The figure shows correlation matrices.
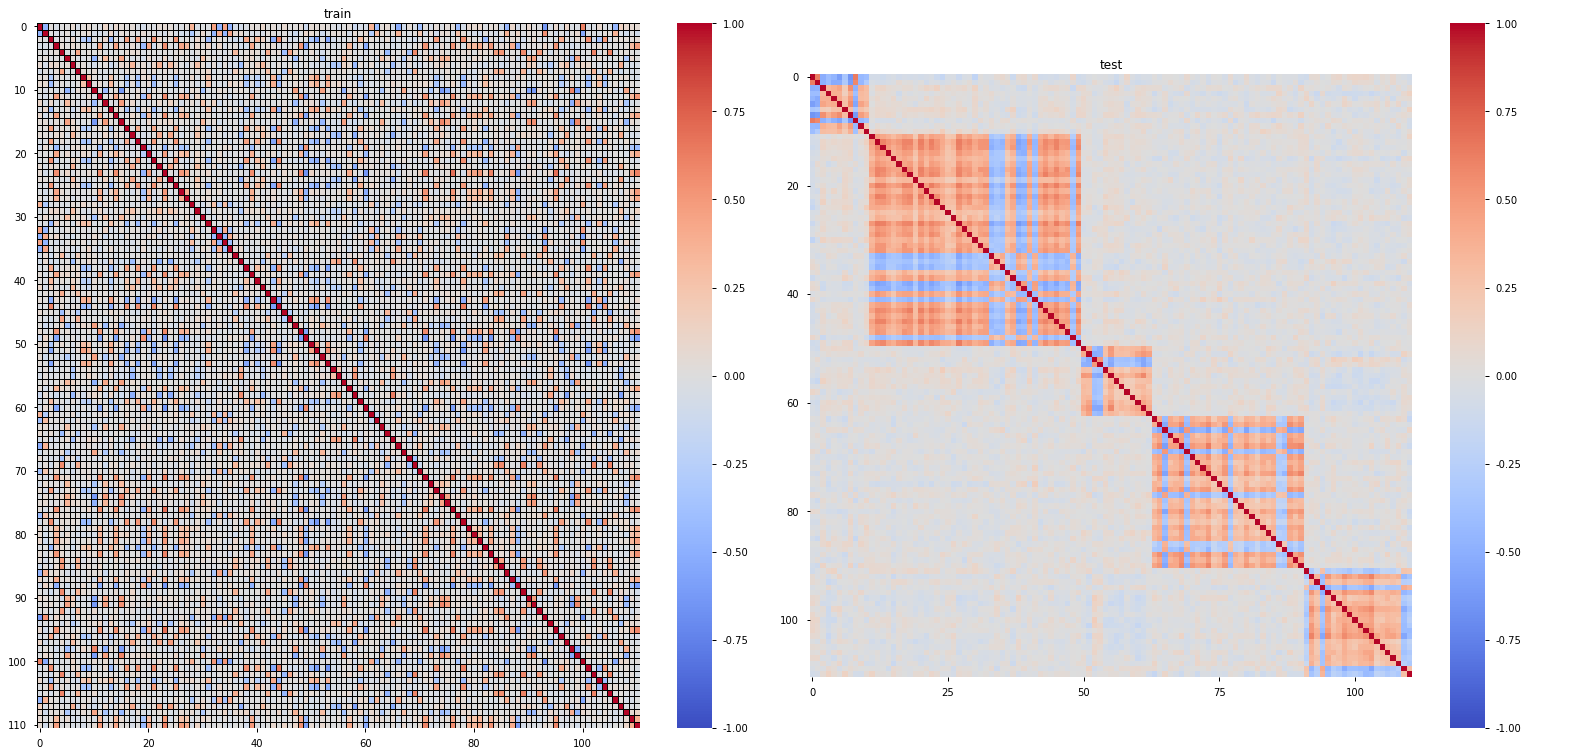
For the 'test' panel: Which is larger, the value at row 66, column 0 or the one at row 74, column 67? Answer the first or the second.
the second
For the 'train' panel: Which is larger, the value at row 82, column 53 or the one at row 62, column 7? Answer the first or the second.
the first
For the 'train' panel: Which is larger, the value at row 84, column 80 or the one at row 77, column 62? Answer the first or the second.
the second
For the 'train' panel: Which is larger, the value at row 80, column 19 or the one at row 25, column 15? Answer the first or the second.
the second
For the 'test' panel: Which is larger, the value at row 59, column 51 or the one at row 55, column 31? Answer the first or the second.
the first
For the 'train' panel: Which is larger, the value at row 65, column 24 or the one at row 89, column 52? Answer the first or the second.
the second
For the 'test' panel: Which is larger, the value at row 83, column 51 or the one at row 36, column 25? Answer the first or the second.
the second
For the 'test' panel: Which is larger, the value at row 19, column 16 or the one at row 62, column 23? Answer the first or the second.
the first
